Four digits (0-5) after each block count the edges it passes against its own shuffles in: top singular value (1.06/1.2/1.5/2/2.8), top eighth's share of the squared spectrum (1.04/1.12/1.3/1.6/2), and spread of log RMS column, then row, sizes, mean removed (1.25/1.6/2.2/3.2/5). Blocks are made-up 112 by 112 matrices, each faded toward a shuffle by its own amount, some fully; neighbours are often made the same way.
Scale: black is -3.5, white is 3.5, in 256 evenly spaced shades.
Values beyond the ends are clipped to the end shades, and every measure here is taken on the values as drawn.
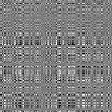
5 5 4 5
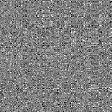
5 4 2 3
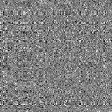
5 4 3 3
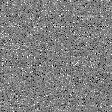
3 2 0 1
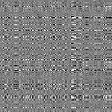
5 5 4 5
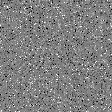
3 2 1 0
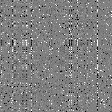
5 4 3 2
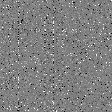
4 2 1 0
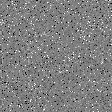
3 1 0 0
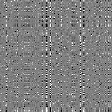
5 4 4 3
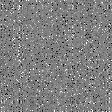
4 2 2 1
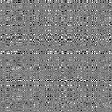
5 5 3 4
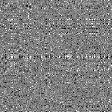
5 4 2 3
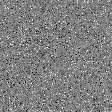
0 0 0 0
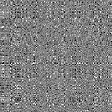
5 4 3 3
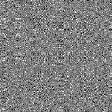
4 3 2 2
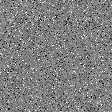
2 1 0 0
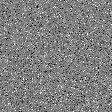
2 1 0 0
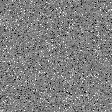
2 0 0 0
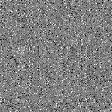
4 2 1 1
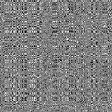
5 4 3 3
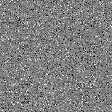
3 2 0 0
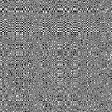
5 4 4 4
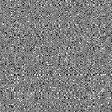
5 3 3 3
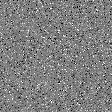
0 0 0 0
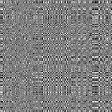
5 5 4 4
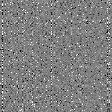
4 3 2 1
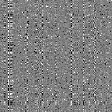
5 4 3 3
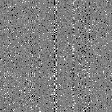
4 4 3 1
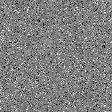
3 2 1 0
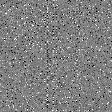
3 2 1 0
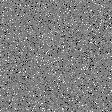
0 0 0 0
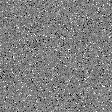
0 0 1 0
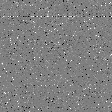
3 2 0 1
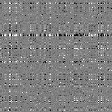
5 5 3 3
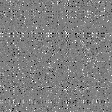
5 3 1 2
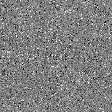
3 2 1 0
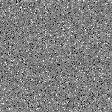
3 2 1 1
